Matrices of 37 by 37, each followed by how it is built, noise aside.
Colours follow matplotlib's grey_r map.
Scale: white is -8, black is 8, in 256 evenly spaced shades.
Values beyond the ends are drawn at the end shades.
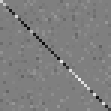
diagonal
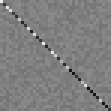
diagonal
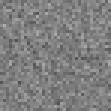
noise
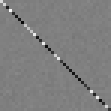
diagonal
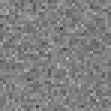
noise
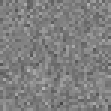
noise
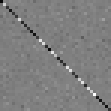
diagonal
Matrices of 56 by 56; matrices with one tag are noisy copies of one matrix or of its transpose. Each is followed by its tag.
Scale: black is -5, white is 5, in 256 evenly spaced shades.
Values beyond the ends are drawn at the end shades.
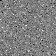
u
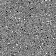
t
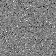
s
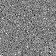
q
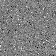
t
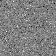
s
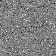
s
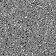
s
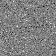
s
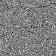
s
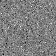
s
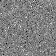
s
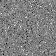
s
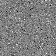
t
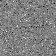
s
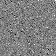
q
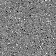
t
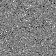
s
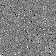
q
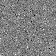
q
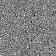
q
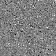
q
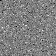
u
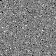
u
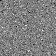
u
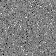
s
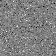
s
